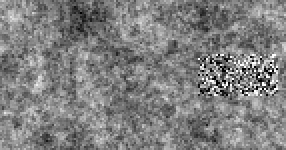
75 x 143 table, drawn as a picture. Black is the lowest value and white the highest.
There is no overall slope. An odd patch, rougher than its surroundings, sits in the middle right. The halves do not mirror each other. Values change most from cell to cell in the middle right. On average the colour sits 50% of the way up the scale.
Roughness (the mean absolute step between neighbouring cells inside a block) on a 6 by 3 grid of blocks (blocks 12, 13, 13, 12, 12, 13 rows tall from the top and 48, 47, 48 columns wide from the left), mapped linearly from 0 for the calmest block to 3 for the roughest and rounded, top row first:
0 0 0 | 0 0 0 | 0 0 3 | 0 0 3 | 0 0 0 | 0 0 0
